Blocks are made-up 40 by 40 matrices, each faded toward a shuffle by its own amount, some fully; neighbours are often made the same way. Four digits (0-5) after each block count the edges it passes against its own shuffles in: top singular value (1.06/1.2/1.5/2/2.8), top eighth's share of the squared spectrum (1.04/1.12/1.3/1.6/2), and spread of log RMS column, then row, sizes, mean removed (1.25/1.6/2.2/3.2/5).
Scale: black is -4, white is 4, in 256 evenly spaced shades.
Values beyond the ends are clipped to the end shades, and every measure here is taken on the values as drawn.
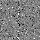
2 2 1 0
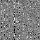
2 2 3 0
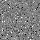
1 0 0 0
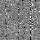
2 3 2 0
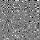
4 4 2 1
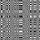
5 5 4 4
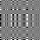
5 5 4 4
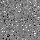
2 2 0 0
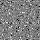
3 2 0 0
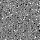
2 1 0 0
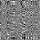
4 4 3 2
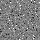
0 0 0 0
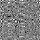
4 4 2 2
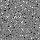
0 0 0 0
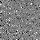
2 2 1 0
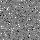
1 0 0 0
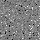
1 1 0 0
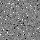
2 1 0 0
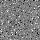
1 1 0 0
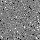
0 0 0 0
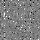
3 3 1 1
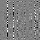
4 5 3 0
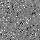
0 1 0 0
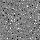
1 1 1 0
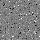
0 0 0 0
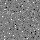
0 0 0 0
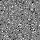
2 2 0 0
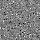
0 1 0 0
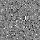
3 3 1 1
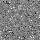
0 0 0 0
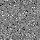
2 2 0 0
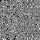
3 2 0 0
